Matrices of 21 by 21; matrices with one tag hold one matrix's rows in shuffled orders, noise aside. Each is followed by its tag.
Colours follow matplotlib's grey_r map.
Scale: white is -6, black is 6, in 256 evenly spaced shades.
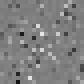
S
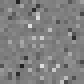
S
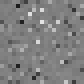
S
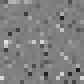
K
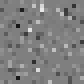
S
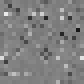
K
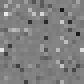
K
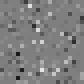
S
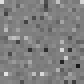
K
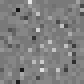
S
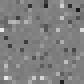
K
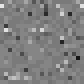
K
